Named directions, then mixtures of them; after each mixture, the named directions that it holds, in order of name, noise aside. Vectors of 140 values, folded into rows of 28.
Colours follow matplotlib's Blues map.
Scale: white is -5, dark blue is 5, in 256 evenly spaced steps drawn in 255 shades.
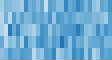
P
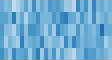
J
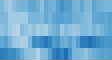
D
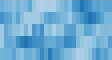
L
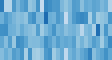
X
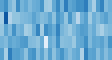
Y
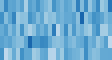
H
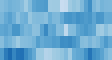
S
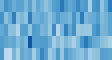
H, S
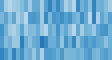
D, J, X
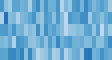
S, X, Y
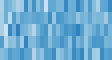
P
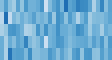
P, Y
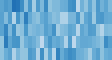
J, P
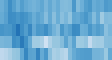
D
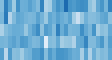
S, X, Y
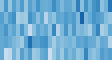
H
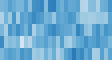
L, P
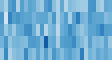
Y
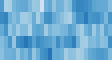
L, X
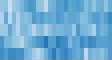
D, P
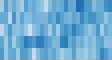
H, L, P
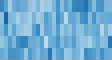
L, X, Y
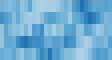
L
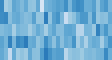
L, S, X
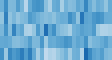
H, S, Y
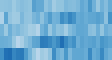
D, P, S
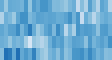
H, L, S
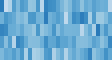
X
